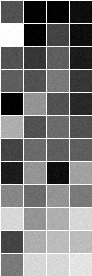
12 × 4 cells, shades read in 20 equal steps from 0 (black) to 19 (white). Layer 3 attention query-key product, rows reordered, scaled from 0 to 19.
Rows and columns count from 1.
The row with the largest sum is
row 12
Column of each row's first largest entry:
1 1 3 3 2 1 2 4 3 1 3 4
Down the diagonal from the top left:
6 0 7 4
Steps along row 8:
up down up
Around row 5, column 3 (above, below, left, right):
9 8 11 3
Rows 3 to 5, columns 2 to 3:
4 7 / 6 9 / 11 6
